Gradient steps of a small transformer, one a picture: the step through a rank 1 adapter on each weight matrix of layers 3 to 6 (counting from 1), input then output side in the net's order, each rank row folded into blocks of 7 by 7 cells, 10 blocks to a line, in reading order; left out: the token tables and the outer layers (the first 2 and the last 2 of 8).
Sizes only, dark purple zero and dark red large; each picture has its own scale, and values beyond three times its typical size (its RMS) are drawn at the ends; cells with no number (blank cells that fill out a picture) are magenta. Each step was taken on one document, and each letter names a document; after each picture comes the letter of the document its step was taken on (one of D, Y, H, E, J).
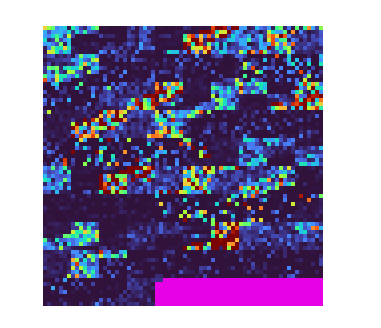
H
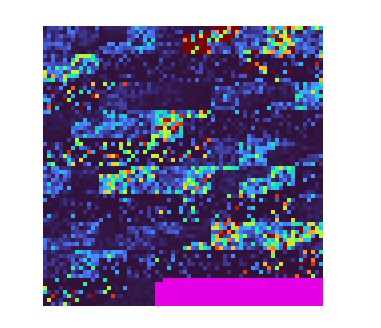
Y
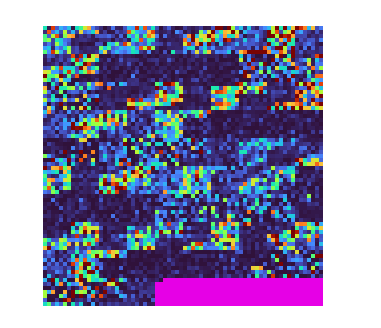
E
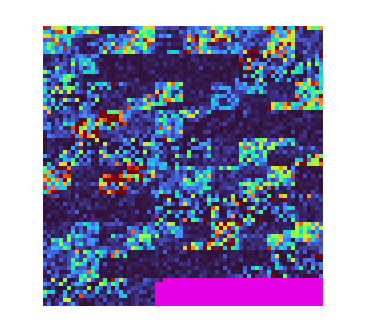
E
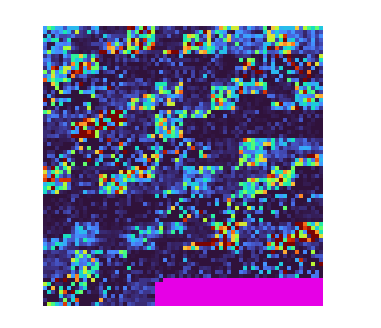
H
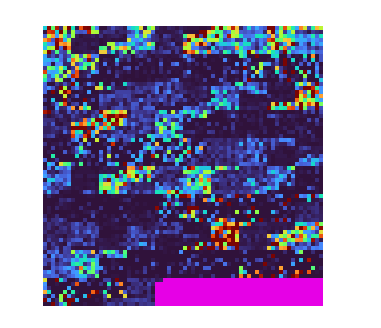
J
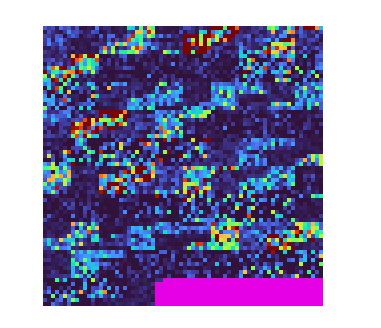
Y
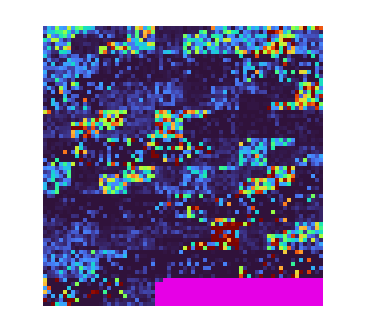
J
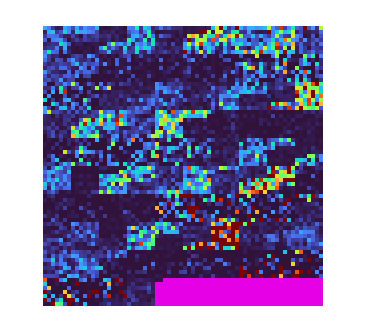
J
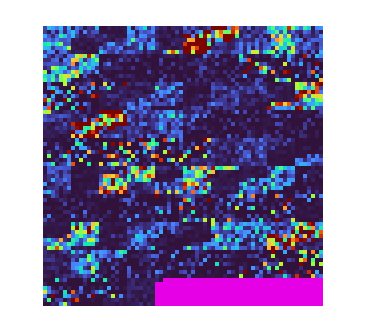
Y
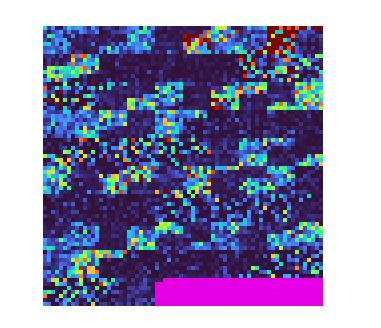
E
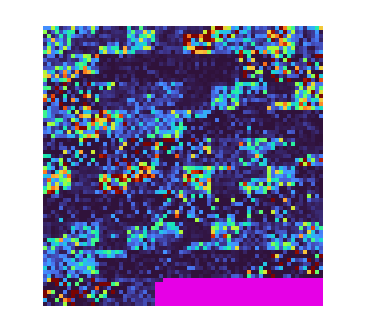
E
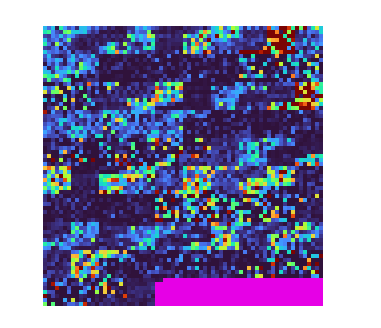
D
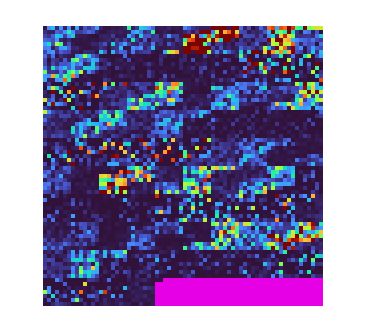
Y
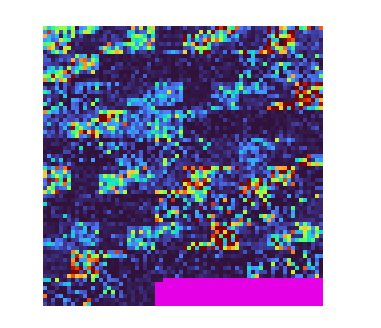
D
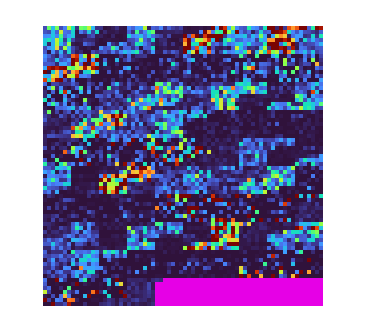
J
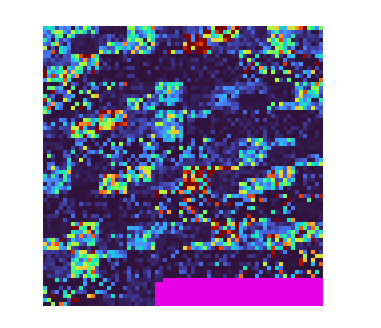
Y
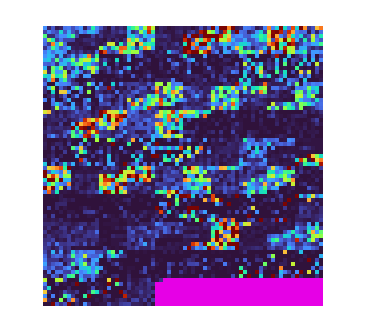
J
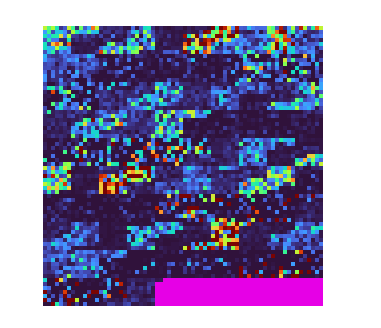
J
